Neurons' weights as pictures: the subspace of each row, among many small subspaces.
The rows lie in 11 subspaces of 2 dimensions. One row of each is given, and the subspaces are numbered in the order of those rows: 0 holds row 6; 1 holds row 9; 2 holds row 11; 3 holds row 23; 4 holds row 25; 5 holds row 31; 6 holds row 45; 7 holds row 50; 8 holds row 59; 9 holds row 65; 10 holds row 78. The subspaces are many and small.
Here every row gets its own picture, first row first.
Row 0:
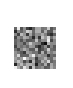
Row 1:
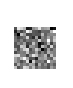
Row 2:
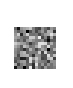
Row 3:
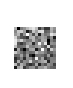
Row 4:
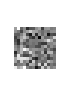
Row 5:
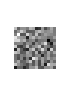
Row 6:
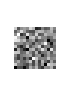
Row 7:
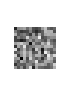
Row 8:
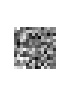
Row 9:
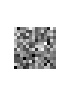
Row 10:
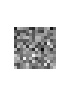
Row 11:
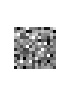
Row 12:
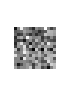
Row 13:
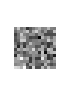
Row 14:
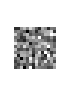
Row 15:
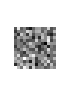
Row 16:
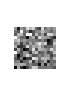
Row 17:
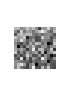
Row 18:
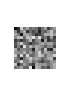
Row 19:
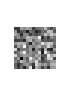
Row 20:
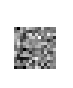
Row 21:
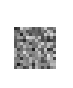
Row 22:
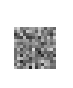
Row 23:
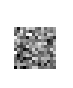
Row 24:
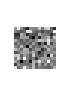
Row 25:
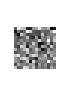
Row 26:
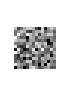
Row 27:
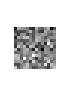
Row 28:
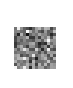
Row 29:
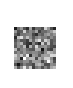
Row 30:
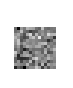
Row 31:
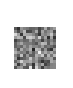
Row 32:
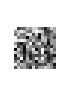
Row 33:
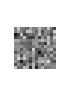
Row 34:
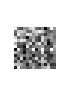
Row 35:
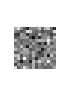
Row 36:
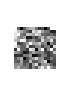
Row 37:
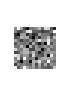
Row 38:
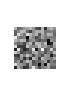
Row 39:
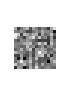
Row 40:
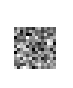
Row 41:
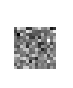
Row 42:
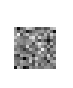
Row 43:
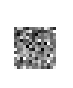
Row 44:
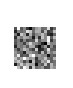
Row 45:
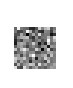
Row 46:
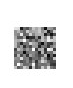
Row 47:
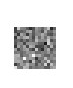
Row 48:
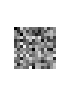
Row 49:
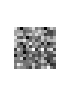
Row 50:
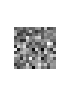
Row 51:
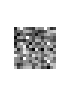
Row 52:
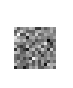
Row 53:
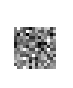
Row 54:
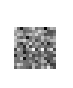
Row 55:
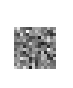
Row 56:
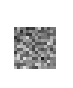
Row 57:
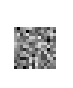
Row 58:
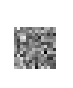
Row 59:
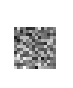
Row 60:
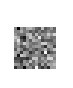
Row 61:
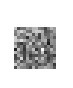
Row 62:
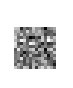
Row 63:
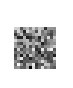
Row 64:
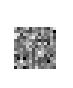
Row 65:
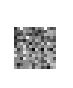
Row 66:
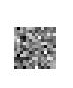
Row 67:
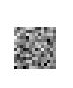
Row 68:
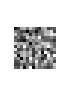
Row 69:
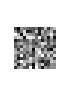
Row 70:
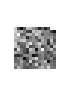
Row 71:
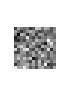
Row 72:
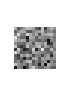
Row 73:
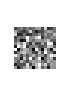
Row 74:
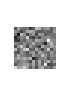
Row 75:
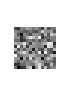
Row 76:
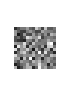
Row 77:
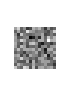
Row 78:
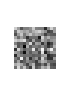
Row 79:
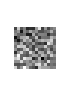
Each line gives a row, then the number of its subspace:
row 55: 10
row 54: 9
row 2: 10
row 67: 7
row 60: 8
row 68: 6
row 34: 10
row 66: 8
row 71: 0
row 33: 5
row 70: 4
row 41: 4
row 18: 2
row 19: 10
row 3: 6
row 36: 4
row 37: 2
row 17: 8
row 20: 3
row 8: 3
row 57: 10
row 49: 9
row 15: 1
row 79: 8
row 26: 7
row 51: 9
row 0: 1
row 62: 4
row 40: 3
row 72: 7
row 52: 0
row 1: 4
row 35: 2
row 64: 5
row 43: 2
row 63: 5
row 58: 8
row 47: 1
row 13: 7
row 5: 0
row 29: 5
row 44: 1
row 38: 7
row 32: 6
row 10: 1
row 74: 0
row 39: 5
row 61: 6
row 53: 10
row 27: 1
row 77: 4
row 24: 2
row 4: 3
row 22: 5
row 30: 3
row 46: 9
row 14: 6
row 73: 7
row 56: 8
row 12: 9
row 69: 5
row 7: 6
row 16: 3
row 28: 10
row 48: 2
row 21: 9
